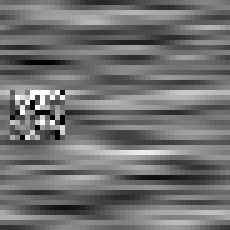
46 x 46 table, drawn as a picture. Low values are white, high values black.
An odd patch, rougher than its surroundings, sits in the middle left. The grain runs across in streaks. Values change most from cell to cell in the middle left.
